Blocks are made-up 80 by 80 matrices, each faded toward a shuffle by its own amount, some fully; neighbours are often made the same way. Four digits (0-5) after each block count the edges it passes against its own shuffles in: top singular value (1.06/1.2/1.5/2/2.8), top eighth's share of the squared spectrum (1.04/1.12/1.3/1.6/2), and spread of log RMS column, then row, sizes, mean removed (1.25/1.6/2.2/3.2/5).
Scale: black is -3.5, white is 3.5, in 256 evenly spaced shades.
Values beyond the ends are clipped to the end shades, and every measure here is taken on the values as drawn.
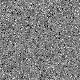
2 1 0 0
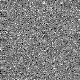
3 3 1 1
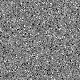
0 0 0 0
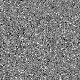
3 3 1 1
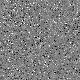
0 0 0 0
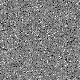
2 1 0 0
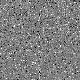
2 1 0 0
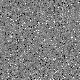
2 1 1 0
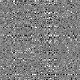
4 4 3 3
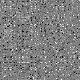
4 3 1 2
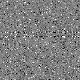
3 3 1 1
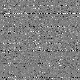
3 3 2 3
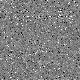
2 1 0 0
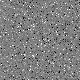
0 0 0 0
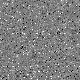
1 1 0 1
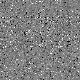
1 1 0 2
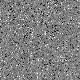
0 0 0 0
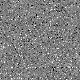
1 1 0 1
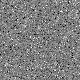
1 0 0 0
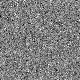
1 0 0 0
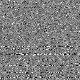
2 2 0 3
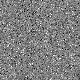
0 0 0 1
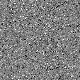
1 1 0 1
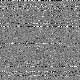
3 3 0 4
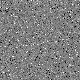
0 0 0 0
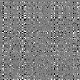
5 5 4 3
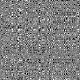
4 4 3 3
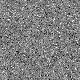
0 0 0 0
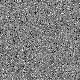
0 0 0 0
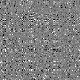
4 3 2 2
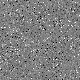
2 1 0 0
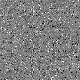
3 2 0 0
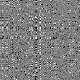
4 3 2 2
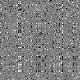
4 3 2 1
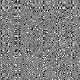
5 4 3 2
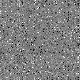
3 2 1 1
